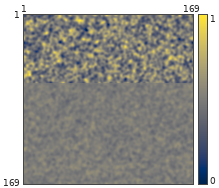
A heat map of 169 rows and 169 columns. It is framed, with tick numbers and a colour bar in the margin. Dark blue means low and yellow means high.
No overall slope runs across the table. Neither half mirrors the other. The field is mottled with small blotches. A few values lie far out on both sides of the bulk. A horizontal seam about 40% of the way down splits the table, and the bottom part is calmer. There are no regular stripes.
